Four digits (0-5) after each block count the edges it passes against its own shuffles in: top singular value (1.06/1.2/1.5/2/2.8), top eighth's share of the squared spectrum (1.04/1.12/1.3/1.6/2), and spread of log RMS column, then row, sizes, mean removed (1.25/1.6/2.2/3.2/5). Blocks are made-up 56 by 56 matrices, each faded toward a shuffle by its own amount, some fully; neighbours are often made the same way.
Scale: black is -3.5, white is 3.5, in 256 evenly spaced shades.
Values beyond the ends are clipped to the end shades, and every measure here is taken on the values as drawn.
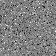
0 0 0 0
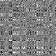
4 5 3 3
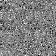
3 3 1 1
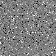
2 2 0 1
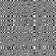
5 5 3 3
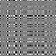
5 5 4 4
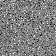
0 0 0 0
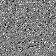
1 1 0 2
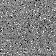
0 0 0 0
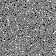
0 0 0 0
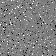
0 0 0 0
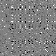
4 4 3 2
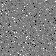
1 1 0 0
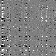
4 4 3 2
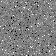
0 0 0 0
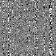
2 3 3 0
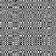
5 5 3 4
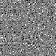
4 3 1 1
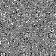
3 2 0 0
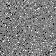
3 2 0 0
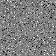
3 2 1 1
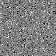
3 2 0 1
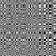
5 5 4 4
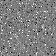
2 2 0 0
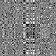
5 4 3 3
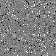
3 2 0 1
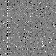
4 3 1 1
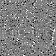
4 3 1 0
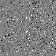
3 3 1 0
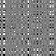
5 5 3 3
